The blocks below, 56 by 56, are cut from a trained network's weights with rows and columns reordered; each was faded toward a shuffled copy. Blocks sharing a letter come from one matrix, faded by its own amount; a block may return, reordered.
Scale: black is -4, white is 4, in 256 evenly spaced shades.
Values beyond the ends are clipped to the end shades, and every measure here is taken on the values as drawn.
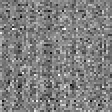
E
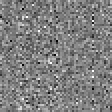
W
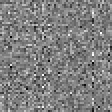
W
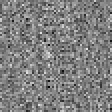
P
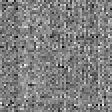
E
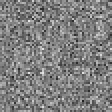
P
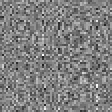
P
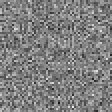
P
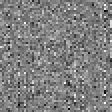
W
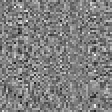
P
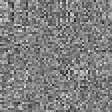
P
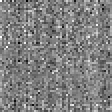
E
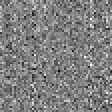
W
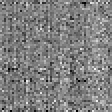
E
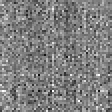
E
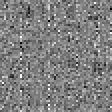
W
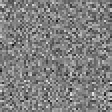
P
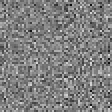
P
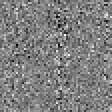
W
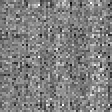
E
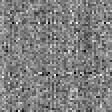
E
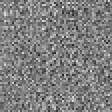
P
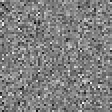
W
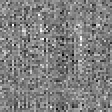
E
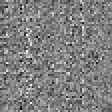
W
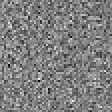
P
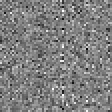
W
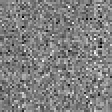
W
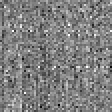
E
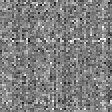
E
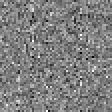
W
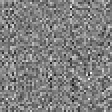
P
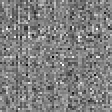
E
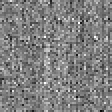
E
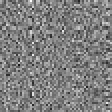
P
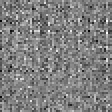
E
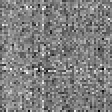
E
